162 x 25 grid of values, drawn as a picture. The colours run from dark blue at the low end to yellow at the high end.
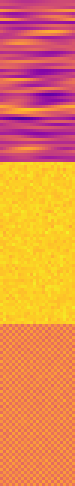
The table splits into 3 rows of 1 panel. Panel 1,1: middling, streaked across, strong in contrast. Panel 2,1: very high, fine-grained, faint in contrast. Panel 3,1: high, checkered.
